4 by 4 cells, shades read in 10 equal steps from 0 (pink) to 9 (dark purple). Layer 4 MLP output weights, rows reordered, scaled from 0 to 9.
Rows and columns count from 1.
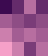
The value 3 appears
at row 1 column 3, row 3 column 3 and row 4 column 4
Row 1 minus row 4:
9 5 -3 4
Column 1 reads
9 4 2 0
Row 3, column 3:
3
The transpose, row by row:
9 4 2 0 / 7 5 4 2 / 3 6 3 6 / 7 5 4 3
